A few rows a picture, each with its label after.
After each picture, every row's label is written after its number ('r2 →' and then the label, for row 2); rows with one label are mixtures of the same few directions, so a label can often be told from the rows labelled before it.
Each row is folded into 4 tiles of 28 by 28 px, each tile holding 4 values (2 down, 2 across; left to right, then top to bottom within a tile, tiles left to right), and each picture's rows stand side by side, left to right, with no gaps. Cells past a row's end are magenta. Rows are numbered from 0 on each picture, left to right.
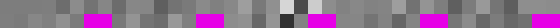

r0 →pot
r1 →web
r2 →pot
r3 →pot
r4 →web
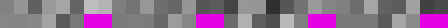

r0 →pot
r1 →pot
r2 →web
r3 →pot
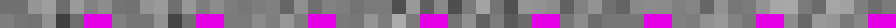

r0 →web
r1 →web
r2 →pot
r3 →pot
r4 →web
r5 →web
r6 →pot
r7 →web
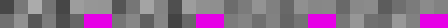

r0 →web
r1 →web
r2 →web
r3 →web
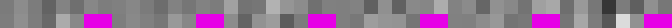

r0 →web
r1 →web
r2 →web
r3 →pot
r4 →pot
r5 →web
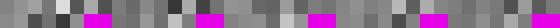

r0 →pot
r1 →pot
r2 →web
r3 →pot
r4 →pot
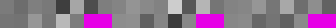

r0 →pot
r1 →pot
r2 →pot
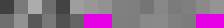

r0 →web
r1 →pot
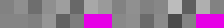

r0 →pot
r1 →pot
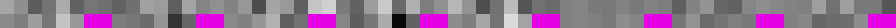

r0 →web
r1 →web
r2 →pot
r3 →web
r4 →web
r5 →web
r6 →web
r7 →pot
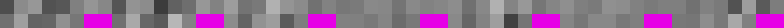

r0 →web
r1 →web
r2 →web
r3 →web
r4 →web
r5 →web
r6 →pot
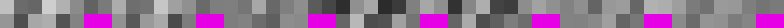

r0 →web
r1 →web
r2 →pot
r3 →web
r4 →web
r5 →pot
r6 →web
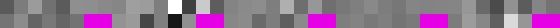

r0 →web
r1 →pot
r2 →pot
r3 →web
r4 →web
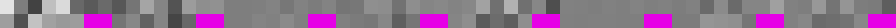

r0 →web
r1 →web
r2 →pot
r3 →web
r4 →pot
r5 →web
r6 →pot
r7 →pot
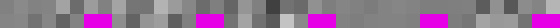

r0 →pot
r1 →web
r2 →web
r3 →web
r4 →pot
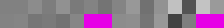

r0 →pot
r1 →pot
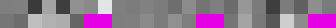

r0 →pot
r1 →pot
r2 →web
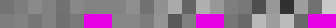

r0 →web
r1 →pot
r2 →pot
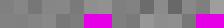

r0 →pot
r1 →pot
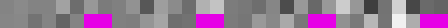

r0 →pot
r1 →pot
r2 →pot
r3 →web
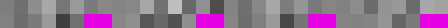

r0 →web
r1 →pot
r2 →web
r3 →pot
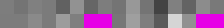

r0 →pot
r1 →web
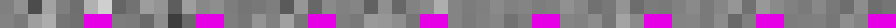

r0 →pot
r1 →web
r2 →pot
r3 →pot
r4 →web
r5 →web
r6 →pot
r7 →pot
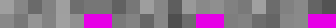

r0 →web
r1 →web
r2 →pot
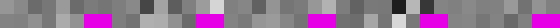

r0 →web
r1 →pot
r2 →pot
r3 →pot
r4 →pot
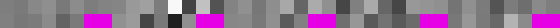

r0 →web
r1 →pot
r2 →pot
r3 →web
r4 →web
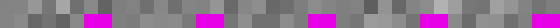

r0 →pot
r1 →pot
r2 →web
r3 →pot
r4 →web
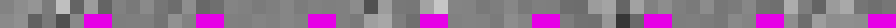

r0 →pot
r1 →pot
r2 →web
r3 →pot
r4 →web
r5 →web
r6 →pot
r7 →web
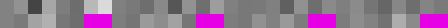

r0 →pot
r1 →pot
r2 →pot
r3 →web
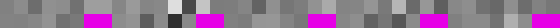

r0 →pot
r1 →pot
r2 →pot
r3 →pot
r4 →web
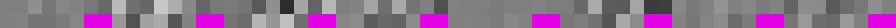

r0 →pot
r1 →web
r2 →pot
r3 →pot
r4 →web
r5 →pot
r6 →web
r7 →web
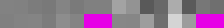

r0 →web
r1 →web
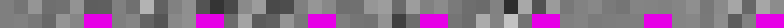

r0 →pot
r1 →pot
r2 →web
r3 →web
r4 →pot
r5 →web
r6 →pot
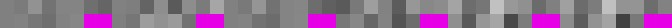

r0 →pot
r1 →pot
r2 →pot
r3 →web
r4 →web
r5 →web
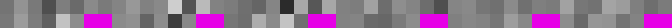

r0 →web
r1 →pot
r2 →pot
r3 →pot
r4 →web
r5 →web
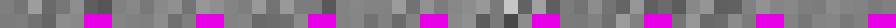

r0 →pot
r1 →pot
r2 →pot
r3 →pot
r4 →pot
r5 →pot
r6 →web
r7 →web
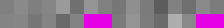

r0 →pot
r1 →web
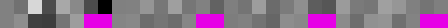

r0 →pot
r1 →pot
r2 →pot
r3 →web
